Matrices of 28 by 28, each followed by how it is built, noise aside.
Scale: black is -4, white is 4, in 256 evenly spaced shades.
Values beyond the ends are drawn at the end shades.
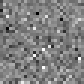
noise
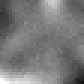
smooth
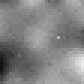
smooth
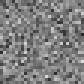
noise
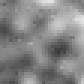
smooth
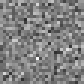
noise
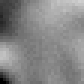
smooth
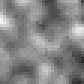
smooth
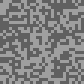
noise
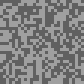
noise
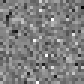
noise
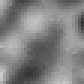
smooth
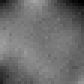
smooth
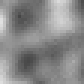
smooth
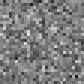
noise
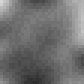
smooth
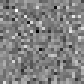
noise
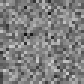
noise
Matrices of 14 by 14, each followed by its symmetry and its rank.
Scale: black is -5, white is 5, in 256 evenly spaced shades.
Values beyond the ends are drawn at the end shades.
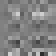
neither, rank two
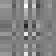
neither, rank one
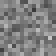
neither, full rank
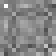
symmetric, rank three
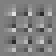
symmetric, rank one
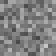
neither, full rank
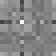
symmetric, rank three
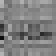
neither, rank two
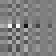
neither, rank one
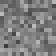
neither, full rank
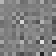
symmetric, rank three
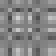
symmetric, rank one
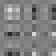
symmetric, rank one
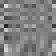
neither, rank two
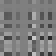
neither, rank one
